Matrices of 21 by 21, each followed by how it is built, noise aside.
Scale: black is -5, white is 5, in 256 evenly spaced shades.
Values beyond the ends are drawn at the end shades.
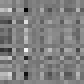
low rank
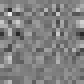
low rank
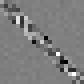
banded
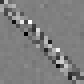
banded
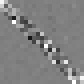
banded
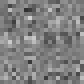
low rank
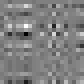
low rank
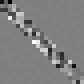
banded
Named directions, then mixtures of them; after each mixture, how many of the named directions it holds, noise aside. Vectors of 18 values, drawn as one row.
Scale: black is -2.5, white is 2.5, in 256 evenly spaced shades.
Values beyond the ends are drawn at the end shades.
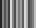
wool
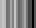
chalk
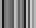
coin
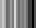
one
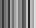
two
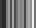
one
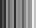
two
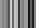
three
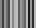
three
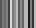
three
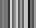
three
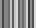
three
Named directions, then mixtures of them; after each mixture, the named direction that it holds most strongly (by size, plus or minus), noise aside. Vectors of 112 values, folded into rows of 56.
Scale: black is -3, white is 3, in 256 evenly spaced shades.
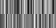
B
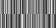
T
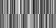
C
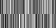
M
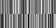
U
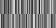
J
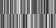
C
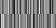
J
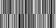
M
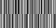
U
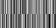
T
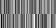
J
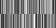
M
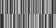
U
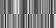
U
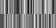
B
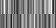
B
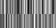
B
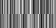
C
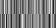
T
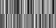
B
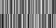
U
